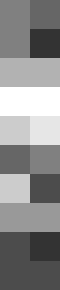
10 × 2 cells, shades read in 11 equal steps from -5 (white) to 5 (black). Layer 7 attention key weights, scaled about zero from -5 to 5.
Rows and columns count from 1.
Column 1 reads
0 0 -2 -5 -3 1 -3 -1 2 2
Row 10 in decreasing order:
2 2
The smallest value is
-5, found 2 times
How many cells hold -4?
1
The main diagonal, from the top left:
0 3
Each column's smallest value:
-5 -5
